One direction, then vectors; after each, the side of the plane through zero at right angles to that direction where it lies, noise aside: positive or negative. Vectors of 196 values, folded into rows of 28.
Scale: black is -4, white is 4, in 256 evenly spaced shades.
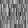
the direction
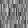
positive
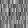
positive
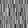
positive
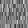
positive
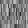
positive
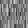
positive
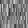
positive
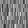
negative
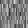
positive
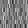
positive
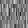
positive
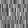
negative
